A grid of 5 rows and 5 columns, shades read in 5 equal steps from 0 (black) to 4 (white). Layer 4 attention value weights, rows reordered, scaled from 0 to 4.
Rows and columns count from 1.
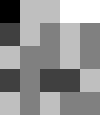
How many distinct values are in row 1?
3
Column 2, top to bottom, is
3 3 2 2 2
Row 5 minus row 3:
0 0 1 -1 0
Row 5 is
3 2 3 2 2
